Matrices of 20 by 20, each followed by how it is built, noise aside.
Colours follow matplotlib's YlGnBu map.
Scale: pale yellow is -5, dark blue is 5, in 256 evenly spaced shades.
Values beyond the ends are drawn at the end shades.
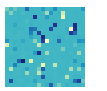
sparse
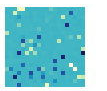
sparse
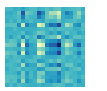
low rank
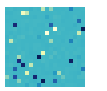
sparse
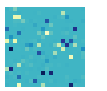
sparse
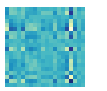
low rank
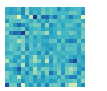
low rank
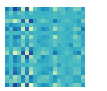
low rank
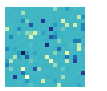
sparse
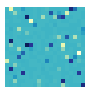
sparse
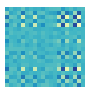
low rank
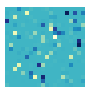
sparse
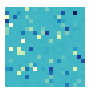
sparse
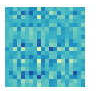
low rank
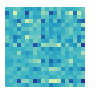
low rank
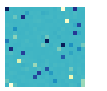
sparse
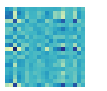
low rank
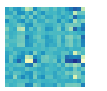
low rank
